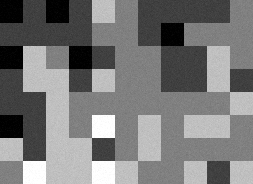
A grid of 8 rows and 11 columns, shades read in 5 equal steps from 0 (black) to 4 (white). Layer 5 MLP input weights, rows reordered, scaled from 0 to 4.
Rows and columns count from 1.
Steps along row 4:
up same down up down same down same up down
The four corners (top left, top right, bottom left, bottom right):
0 2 2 3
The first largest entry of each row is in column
5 5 2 2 3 5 1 2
